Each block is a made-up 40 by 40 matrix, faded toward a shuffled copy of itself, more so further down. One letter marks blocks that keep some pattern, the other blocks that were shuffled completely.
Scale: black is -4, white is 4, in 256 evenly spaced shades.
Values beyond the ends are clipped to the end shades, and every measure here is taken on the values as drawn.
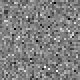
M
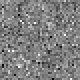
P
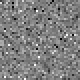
M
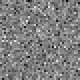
M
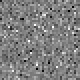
P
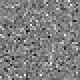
M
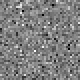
P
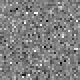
M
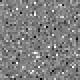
M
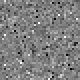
M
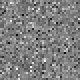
P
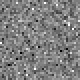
M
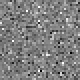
M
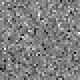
M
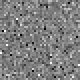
M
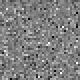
M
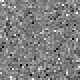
M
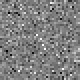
M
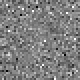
M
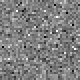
P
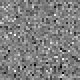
P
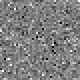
P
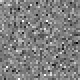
M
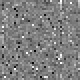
P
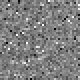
M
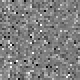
P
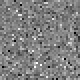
M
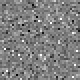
M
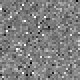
M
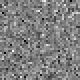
M
